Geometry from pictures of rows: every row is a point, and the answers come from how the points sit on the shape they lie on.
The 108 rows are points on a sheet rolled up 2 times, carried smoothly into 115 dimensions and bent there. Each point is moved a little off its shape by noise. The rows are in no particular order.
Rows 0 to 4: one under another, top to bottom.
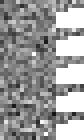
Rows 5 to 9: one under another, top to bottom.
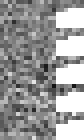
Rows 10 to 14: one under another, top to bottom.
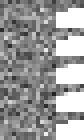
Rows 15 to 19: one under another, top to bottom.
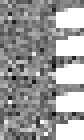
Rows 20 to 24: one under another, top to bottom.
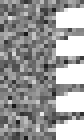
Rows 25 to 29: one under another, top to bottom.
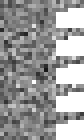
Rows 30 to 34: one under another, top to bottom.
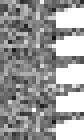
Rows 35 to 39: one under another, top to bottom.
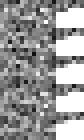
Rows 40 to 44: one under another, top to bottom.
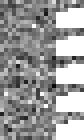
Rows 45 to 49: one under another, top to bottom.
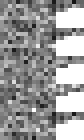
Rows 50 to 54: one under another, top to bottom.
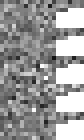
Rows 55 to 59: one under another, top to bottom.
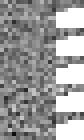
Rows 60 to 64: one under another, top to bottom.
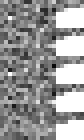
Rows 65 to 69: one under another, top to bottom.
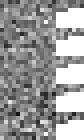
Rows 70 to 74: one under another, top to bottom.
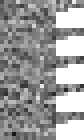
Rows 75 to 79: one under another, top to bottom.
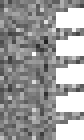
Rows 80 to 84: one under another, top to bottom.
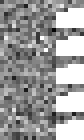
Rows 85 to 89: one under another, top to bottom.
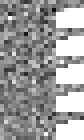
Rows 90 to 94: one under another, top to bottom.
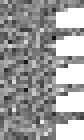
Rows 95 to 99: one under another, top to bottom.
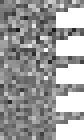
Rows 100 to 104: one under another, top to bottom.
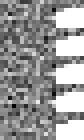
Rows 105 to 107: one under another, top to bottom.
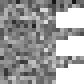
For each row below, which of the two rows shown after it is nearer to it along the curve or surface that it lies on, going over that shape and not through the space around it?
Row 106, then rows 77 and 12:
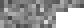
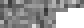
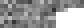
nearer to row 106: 77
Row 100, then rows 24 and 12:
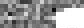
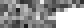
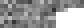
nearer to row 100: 24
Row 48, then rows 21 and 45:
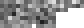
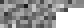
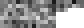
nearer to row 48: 21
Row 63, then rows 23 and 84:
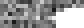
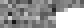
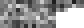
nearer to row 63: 84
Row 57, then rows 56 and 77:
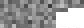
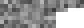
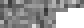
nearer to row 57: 77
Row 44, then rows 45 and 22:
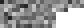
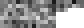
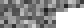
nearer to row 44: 22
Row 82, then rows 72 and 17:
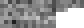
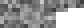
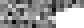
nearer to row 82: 72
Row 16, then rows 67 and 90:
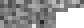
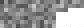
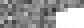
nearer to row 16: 67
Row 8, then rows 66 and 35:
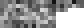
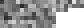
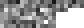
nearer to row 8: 35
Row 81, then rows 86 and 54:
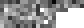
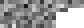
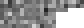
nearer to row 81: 86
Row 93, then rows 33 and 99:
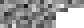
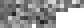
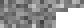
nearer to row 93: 33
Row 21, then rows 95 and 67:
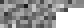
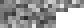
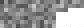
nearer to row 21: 95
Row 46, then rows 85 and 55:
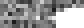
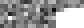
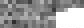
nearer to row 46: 85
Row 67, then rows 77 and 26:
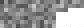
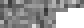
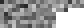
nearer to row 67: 77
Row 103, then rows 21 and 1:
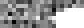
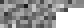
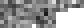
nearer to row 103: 1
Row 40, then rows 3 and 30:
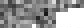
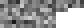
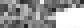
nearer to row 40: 30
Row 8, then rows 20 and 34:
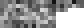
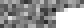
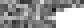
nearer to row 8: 34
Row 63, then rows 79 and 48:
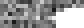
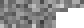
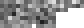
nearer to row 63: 48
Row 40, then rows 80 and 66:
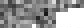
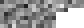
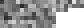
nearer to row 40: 66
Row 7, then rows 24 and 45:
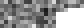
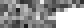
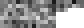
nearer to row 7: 24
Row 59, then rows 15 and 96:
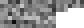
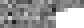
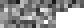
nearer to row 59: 15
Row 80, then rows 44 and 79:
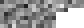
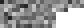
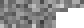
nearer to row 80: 44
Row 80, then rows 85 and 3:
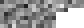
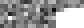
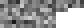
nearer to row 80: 3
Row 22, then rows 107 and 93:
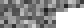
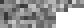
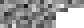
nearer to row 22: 107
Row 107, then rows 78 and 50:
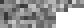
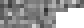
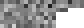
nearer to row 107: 50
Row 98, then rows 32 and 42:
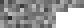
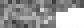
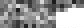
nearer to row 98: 32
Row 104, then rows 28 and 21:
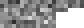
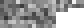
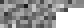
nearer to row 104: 21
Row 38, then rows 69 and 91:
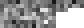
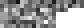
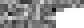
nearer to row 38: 69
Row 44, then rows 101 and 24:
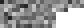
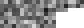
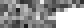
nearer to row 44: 101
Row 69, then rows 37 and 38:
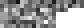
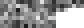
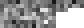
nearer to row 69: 38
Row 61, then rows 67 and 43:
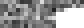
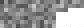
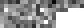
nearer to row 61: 43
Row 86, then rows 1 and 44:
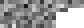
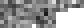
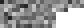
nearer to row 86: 44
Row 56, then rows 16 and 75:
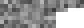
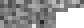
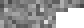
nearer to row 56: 16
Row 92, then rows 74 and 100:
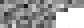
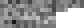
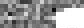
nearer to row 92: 74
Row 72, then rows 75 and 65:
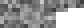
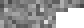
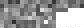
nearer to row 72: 65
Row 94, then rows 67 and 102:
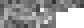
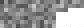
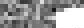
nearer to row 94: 67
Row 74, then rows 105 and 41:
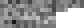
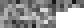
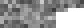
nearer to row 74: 41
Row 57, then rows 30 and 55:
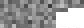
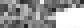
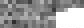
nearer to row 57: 55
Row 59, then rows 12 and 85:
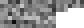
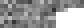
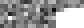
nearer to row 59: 12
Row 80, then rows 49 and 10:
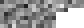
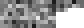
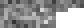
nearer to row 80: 10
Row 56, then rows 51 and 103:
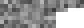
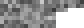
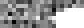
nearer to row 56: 51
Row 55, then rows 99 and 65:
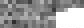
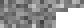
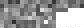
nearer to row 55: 65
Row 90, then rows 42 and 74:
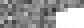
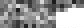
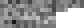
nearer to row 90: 74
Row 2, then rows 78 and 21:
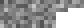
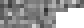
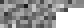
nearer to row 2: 78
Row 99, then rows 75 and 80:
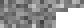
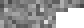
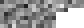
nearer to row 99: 75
